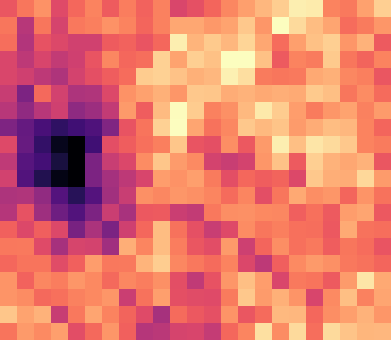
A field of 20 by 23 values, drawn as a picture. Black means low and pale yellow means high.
Grain: blotchy. Dips: one, in the middle left. Average level on the scale: 70%. Histogram: skewed, a long tail of low values. Stripes: none. Ninth with the lowest average: middle left.
